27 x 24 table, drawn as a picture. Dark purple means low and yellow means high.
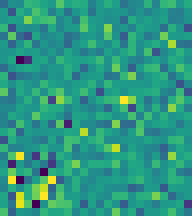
No row or column stands out. A few values lie far out on both sides of the bulk. There are no regular stripes. Values change most from cell to cell in the bottom left. Neither half mirrors the other. There is no overall slope. In the bottom left lies a patch that is rougher than the rest.
